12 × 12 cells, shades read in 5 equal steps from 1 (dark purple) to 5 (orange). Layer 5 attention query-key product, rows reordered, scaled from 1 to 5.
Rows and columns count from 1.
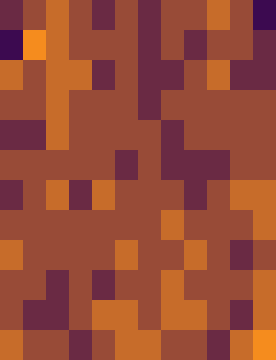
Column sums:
34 36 40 35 35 38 33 36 35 36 35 38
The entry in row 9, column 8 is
3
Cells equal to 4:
29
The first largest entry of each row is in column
3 2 1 3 3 1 3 8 1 8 5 12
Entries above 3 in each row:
2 2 4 1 1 0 4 2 3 2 5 5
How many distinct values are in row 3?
3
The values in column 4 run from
2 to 4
